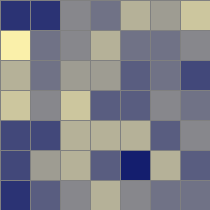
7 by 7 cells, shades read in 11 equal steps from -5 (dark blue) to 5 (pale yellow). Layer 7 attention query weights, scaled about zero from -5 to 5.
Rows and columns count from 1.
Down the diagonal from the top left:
-4 -1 1 -2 2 2 -1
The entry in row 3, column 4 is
1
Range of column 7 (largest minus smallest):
6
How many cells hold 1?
4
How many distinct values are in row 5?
4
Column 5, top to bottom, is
2 -1 -2 -2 2 -5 0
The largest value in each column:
5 1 3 2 2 2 3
